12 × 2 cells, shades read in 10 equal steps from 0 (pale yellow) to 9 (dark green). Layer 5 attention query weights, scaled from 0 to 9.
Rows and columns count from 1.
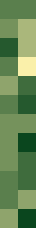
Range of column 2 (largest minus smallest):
9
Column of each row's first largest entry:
1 1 1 1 2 2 1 2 2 2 1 2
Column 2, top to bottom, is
6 3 3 0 7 8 5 9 7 7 4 9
